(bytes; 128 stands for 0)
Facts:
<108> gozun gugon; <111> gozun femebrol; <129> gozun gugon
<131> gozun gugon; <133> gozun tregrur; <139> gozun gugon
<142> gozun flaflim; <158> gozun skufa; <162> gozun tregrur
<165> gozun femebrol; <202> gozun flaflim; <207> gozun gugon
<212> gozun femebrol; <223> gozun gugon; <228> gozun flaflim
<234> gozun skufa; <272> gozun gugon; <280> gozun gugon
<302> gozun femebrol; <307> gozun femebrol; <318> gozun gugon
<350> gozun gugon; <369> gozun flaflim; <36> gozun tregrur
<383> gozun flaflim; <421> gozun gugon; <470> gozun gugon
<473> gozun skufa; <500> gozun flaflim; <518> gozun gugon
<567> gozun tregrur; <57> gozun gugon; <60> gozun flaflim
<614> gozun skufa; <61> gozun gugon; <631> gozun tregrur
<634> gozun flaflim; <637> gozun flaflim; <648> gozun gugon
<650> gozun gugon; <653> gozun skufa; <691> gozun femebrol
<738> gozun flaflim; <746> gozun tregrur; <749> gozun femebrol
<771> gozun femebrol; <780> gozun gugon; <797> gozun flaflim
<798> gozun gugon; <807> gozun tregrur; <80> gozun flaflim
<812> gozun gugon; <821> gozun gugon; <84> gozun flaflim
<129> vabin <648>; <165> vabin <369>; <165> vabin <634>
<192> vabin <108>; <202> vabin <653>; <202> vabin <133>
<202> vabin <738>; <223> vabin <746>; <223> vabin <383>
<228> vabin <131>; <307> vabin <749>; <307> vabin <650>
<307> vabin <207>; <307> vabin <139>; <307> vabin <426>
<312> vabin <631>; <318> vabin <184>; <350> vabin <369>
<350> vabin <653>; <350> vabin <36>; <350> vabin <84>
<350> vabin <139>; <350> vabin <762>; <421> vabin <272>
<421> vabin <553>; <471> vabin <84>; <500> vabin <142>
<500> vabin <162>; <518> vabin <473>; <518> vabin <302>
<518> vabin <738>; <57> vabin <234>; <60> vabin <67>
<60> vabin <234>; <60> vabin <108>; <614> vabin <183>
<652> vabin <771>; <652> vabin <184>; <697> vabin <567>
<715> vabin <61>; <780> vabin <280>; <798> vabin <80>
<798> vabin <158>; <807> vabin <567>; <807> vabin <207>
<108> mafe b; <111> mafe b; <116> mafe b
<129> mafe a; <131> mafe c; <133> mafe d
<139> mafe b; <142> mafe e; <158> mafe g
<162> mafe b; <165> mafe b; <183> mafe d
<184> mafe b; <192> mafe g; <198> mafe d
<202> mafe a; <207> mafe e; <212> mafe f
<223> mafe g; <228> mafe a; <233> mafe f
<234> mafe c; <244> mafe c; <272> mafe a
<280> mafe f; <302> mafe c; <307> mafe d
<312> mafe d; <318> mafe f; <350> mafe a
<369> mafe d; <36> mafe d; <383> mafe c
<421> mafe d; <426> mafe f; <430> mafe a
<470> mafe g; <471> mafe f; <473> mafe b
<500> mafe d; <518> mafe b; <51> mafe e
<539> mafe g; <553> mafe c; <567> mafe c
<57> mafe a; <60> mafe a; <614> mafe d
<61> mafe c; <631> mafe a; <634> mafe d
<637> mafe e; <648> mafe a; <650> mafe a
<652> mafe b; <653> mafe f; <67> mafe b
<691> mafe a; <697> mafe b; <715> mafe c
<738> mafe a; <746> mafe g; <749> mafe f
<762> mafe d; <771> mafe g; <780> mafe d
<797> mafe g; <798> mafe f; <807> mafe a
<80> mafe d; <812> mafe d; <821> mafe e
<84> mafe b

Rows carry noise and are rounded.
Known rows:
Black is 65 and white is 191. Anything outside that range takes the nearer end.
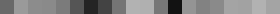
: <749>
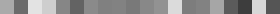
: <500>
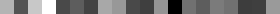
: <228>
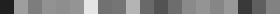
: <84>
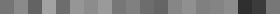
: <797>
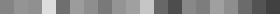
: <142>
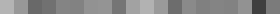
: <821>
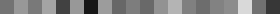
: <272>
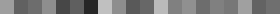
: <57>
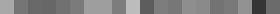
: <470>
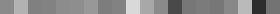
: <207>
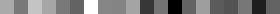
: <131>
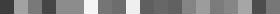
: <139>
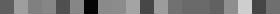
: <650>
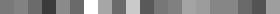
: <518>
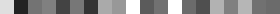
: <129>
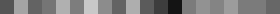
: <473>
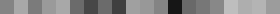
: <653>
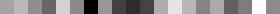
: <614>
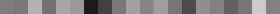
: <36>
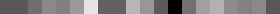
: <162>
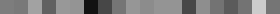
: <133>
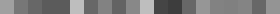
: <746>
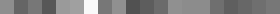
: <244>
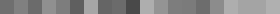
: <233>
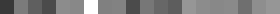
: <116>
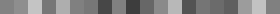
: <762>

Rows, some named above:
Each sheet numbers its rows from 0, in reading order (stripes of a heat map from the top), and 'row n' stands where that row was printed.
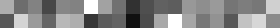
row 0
<652>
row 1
<183>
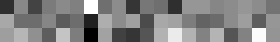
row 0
<67>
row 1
<350>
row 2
<614>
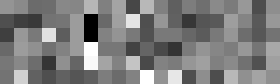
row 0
<51>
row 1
<631>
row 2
<738>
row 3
<184>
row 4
<518>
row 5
<280>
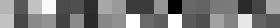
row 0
<228>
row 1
<648>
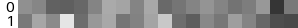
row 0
<470>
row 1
<142>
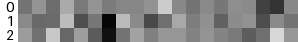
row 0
<637>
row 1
<60>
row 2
<307>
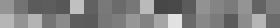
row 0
<746>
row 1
<812>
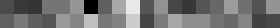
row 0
<631>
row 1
<61>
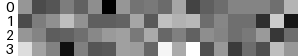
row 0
<807>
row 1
<80>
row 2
<470>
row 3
<780>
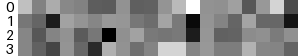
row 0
<421>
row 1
<158>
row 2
<691>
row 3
<798>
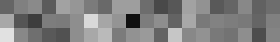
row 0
<302>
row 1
<192>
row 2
<223>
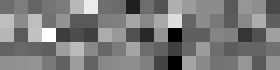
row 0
<553>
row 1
<812>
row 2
<228>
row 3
<567>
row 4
<771>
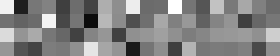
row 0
<129>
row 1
<60>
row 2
<318>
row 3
<192>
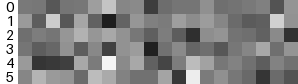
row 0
<539>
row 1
<307>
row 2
<234>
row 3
<430>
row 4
<715>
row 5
<383>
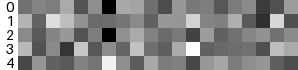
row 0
<202>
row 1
<500>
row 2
<691>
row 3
<312>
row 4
<108>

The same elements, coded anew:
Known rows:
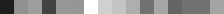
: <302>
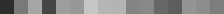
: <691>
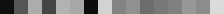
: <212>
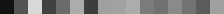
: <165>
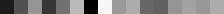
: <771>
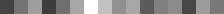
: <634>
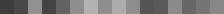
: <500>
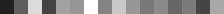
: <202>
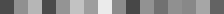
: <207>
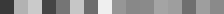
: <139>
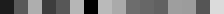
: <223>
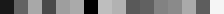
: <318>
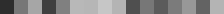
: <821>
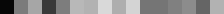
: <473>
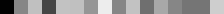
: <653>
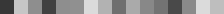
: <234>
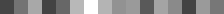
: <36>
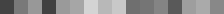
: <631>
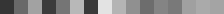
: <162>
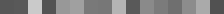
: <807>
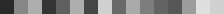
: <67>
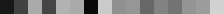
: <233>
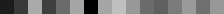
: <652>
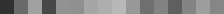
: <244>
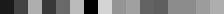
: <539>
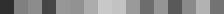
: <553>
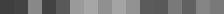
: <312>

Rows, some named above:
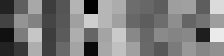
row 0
<223>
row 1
<812>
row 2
<518>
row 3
<652>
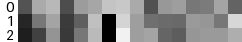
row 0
<650>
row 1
<470>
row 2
<771>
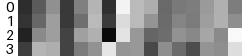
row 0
<184>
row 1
<162>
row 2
<280>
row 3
<57>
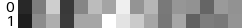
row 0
<84>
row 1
<738>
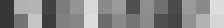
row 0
<57>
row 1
<60>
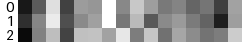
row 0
<202>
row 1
<350>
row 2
<653>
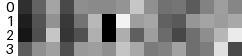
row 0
<715>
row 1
<771>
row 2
<192>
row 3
<567>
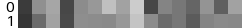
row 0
<129>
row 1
<715>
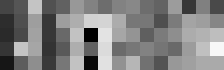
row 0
<307>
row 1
<142>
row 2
<746>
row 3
<108>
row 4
<158>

